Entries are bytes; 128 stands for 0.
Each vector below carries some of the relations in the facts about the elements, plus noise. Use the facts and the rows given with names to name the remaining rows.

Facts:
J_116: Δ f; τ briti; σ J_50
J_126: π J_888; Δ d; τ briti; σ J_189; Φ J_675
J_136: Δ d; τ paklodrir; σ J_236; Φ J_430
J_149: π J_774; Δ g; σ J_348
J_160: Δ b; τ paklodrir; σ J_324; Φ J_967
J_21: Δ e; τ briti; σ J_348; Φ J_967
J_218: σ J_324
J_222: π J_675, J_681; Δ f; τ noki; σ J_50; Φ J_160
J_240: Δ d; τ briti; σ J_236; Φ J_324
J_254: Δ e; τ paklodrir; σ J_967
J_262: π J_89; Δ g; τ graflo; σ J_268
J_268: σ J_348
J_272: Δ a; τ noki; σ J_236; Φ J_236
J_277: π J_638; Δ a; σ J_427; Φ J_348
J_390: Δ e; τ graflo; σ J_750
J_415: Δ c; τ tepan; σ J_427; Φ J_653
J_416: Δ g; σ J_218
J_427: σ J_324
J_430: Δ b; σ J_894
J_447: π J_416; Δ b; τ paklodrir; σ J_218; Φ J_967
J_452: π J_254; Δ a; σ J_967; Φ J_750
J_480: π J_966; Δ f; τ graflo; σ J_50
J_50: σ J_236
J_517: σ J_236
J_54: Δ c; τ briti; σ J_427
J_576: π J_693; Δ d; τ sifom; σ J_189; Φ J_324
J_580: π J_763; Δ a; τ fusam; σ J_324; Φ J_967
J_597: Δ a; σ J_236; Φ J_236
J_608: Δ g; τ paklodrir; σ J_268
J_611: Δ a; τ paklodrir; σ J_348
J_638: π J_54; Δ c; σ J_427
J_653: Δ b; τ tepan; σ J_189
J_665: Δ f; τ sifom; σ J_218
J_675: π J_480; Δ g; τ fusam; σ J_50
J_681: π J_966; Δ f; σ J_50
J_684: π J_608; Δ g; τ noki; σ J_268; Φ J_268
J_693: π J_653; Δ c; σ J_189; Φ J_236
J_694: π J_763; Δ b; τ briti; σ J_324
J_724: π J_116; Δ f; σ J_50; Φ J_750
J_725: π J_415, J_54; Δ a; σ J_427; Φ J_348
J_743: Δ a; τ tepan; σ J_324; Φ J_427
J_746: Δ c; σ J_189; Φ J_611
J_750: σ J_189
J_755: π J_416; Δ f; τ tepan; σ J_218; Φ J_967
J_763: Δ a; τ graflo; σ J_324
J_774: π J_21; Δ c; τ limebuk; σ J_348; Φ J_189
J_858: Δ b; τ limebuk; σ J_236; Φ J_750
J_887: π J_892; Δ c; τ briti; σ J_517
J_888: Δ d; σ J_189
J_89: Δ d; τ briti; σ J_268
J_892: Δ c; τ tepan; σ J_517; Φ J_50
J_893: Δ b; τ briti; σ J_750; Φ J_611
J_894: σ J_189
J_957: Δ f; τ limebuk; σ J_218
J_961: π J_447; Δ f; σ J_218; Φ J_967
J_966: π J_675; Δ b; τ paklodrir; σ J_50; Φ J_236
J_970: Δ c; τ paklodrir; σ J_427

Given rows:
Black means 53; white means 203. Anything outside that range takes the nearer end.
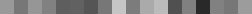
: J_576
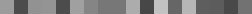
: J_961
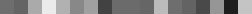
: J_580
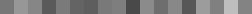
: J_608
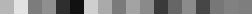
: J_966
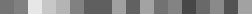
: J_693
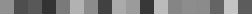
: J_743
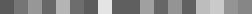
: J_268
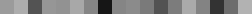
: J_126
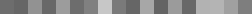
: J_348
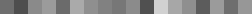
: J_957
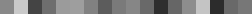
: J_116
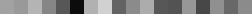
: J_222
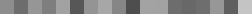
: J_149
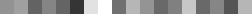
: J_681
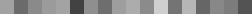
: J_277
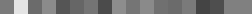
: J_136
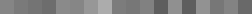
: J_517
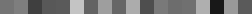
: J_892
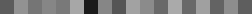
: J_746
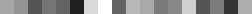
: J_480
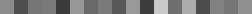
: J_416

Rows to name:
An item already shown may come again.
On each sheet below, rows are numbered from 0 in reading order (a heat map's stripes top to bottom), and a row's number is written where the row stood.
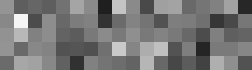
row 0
J_415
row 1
J_240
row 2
J_597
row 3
J_576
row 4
J_272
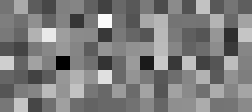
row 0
J_21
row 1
J_262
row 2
J_580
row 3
J_763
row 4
J_447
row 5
J_50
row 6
J_430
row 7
J_89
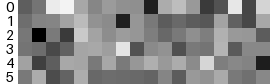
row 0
J_774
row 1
J_694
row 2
J_427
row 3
J_50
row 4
J_638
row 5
J_89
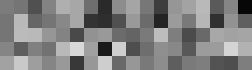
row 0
J_54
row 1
J_893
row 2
J_858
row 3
J_653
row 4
J_724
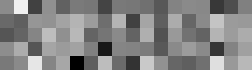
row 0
J_240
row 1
J_189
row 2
J_430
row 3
J_126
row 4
J_684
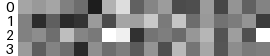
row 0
J_222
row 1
J_665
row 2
J_675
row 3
J_416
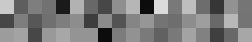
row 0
J_755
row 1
J_611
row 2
J_126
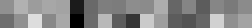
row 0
J_452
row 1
J_684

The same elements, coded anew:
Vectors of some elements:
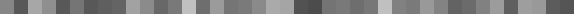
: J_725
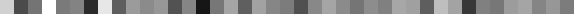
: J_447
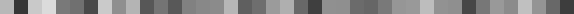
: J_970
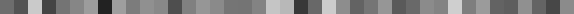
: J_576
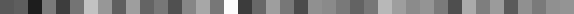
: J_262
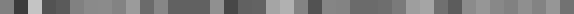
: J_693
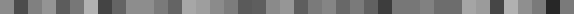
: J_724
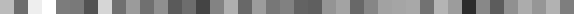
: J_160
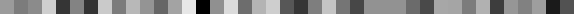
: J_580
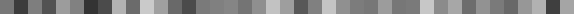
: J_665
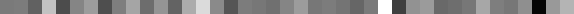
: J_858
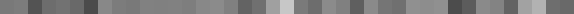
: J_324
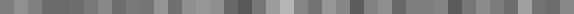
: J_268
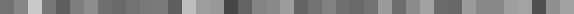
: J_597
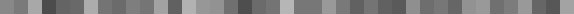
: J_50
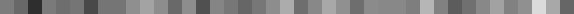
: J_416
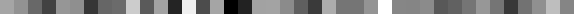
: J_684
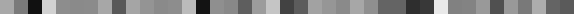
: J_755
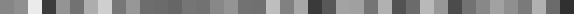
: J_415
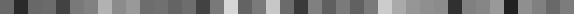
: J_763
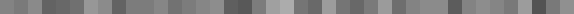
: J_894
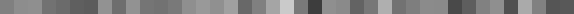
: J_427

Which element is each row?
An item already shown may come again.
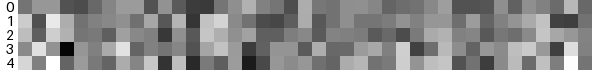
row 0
J_89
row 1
J_966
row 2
J_611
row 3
J_892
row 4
J_608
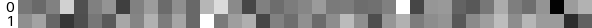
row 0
J_858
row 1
J_675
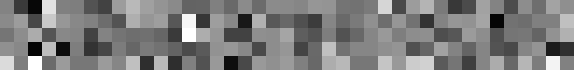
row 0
J_957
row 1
J_222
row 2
J_272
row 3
J_694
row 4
J_608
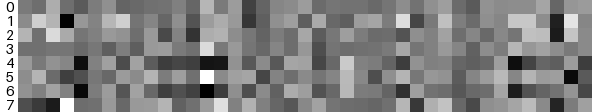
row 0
J_597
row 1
J_892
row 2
J_136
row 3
J_452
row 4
J_126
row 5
J_675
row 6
J_126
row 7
J_774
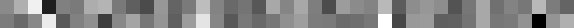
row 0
J_653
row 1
J_858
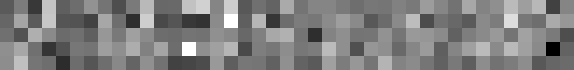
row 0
J_149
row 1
J_21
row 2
J_638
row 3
J_675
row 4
J_893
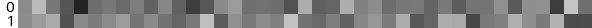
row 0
J_240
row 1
J_743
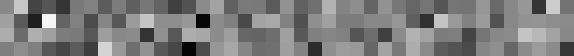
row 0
J_240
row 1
J_961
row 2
J_611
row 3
J_54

